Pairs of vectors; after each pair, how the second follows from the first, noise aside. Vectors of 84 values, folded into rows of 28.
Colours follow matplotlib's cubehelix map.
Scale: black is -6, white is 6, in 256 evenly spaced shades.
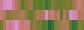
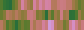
negated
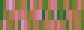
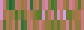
negated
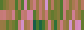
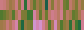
negated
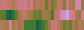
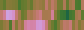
negated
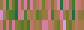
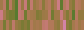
shrunk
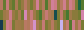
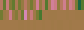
partly zeroed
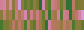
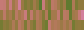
shrunk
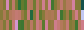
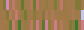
partly zeroed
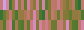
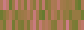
shrunk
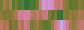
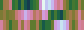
scaled up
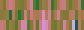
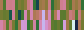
scaled up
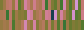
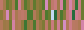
negated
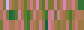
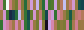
scaled up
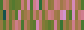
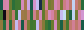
scaled up
